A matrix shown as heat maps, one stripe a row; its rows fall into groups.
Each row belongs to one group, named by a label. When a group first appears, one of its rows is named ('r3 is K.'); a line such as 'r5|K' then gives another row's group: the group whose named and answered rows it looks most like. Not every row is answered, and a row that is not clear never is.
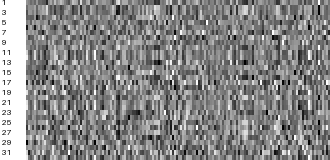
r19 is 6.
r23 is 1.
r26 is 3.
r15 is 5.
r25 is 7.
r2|7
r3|7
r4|5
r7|3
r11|6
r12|6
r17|3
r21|6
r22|6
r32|6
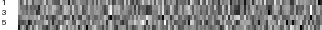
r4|7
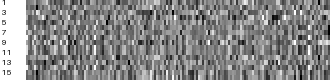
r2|5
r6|6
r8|6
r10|6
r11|6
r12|7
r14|6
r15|5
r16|5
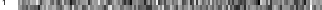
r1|1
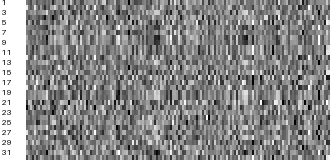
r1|1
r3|7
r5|3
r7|1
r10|3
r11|3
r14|1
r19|7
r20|7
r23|1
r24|5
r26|7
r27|6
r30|1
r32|3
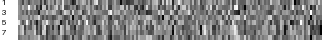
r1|1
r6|5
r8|7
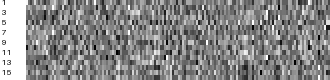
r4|1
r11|7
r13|5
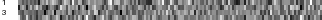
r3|1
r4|6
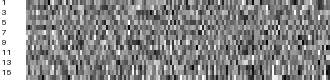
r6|1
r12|3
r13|7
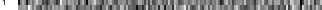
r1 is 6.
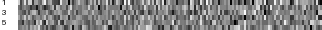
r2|1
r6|7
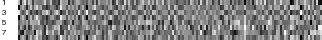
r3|6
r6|3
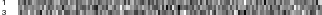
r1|3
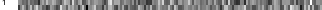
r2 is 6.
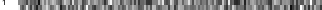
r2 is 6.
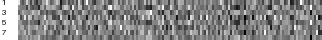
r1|6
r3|7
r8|7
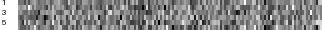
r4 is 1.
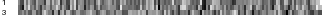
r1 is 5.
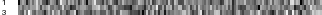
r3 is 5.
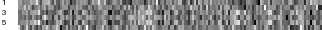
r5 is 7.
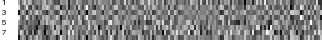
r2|6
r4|6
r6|1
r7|3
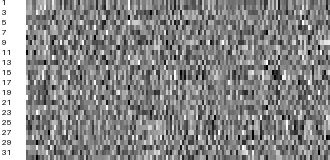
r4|1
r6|6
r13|1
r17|6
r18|1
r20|6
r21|1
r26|5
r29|5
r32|5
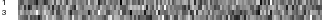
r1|1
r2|5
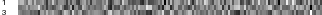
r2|7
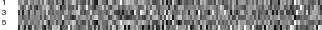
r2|6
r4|1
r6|3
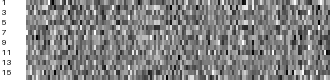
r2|7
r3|6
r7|6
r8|5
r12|7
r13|6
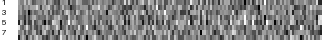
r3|5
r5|3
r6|6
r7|5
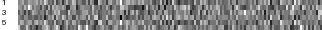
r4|1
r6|6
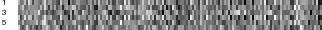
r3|7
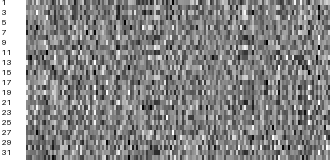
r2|7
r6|5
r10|7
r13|6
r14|1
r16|7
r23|6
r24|5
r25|6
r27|5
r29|1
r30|3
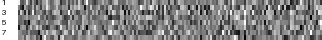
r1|6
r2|5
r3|3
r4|7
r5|3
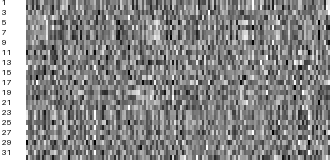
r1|3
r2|3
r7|7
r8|7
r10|1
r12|1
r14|6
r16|5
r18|5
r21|7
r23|6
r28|6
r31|6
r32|3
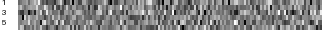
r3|5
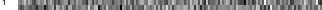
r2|1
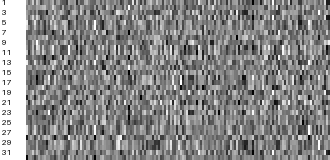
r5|6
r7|1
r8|7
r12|1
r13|6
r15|1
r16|5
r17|5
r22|1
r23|5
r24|1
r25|1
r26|6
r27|6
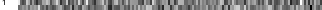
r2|7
